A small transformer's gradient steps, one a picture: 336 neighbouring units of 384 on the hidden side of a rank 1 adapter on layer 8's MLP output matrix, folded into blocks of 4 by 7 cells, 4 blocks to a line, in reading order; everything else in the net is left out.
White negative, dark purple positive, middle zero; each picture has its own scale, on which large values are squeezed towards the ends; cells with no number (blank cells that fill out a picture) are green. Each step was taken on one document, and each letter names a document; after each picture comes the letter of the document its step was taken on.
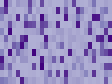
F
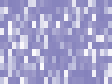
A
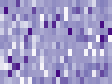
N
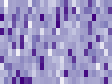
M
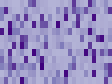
A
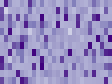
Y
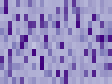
N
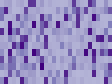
A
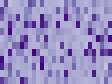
Y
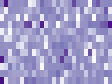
Y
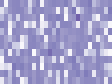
Y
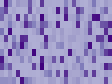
F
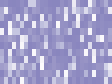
A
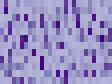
N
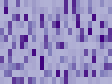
N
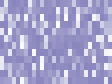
M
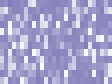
A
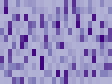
N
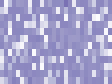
F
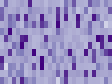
M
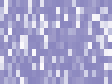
F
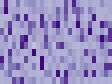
N
